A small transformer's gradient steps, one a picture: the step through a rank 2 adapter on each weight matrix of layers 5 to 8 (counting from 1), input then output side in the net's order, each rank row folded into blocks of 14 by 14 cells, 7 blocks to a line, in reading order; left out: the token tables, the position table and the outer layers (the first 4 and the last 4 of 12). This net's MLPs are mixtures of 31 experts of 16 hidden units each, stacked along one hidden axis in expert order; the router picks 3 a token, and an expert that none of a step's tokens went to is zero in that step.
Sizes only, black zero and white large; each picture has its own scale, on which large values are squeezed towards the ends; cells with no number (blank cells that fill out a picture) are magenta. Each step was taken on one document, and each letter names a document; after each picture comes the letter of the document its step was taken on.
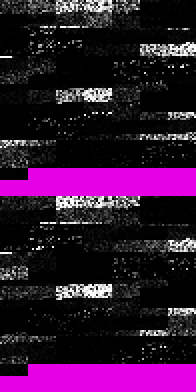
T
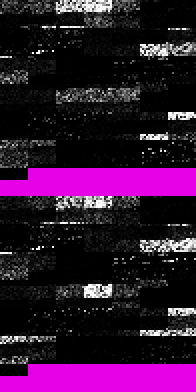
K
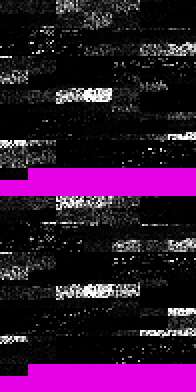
T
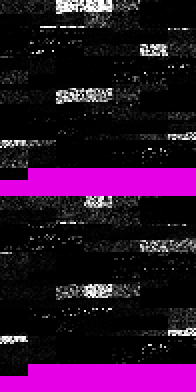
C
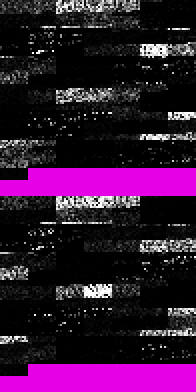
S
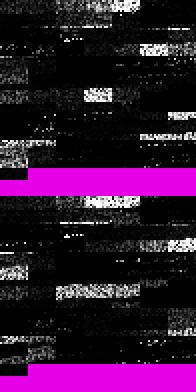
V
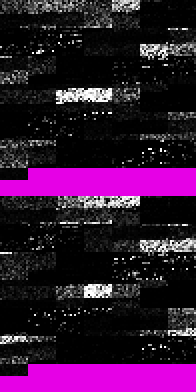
K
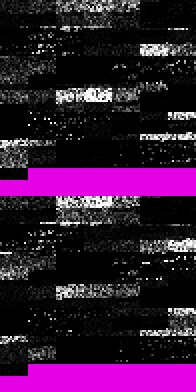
S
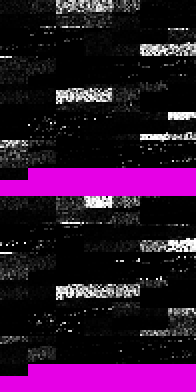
V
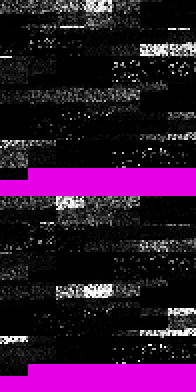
T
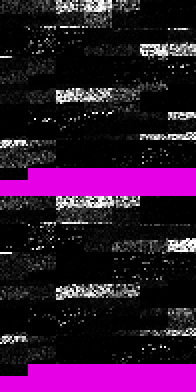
C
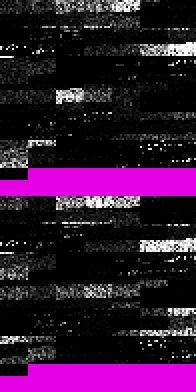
V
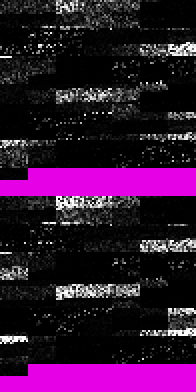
T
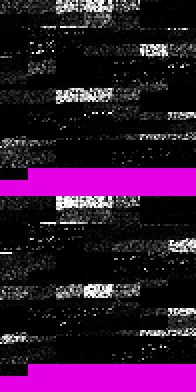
C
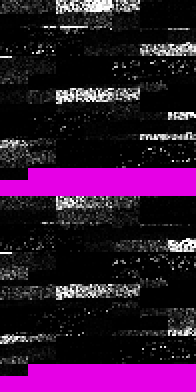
T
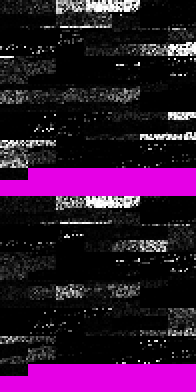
V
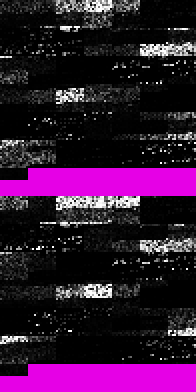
S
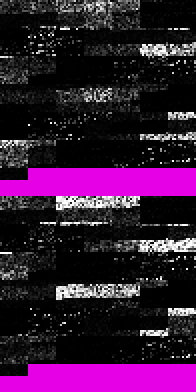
S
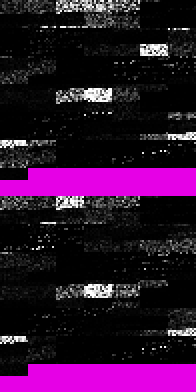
C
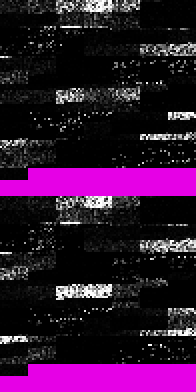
T
